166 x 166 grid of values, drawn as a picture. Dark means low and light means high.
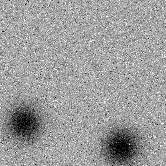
Dips: two. Histogram: skewed, a long tail of low values. Mirror symmetry: none. Odd rows or columns: none.
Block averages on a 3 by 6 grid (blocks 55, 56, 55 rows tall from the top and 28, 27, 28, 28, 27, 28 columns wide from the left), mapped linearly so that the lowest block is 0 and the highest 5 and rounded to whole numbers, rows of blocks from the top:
5 5 5 5 5 5 | 4 5 5 5 5 5 | 2 3 5 4 0 4
